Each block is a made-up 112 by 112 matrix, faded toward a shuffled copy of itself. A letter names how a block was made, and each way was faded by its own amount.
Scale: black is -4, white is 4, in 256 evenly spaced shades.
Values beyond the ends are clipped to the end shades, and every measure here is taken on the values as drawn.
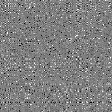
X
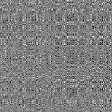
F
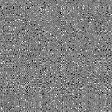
X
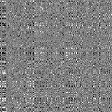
F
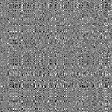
F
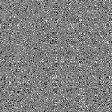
X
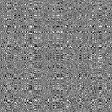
F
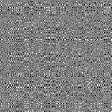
F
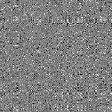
X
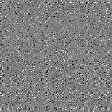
X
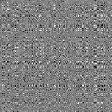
F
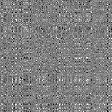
F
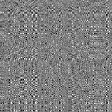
F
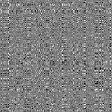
F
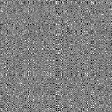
F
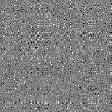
X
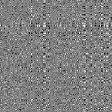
F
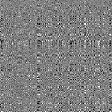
F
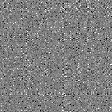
X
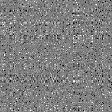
X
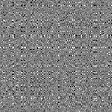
F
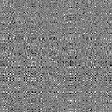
F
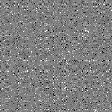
X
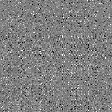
X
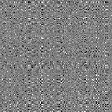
F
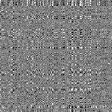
F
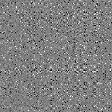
X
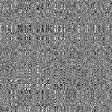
F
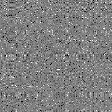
X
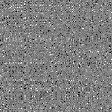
X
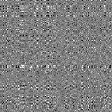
F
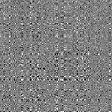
F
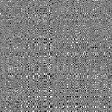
F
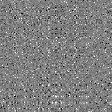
X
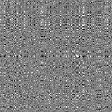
F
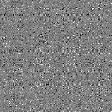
X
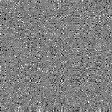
X
